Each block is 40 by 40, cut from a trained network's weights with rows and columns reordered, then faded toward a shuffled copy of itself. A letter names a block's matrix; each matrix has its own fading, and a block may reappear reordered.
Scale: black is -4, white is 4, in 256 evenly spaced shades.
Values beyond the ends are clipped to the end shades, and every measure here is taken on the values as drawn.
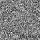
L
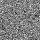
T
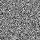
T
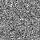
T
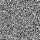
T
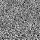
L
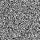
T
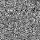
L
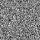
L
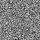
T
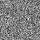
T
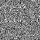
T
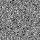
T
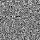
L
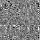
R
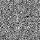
R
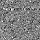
R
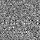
R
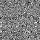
R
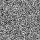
L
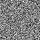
T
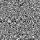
R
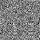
R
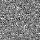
R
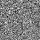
L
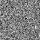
T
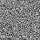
L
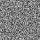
L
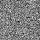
L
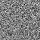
T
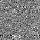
R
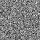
T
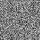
L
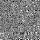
R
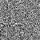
L
